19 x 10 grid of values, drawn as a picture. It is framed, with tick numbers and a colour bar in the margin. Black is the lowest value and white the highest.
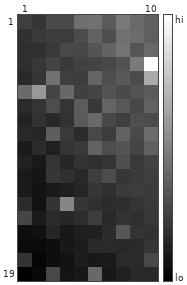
Ninth with the highest average: top right. Ninth with the lowest average: bottom left. Histogram: skewed, a long tail of high values. Stripes: none. Roughest part: top right. Slope: up to the top right.
